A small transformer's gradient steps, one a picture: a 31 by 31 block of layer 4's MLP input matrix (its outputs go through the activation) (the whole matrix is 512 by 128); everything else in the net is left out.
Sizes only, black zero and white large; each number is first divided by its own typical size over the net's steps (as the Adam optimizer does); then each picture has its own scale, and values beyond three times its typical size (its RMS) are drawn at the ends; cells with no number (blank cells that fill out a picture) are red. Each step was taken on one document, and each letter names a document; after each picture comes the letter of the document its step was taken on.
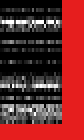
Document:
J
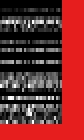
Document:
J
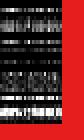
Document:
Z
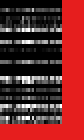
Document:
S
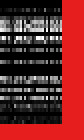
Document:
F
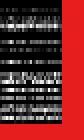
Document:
J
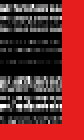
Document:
F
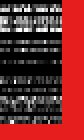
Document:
F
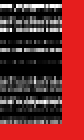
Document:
F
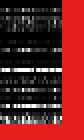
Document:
S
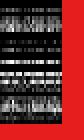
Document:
Z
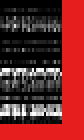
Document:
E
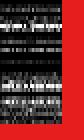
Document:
J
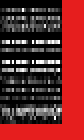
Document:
E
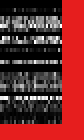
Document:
F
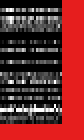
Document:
Z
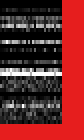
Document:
E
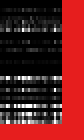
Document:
S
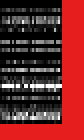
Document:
E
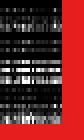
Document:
S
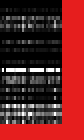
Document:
S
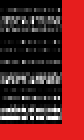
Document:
J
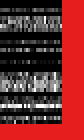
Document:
F
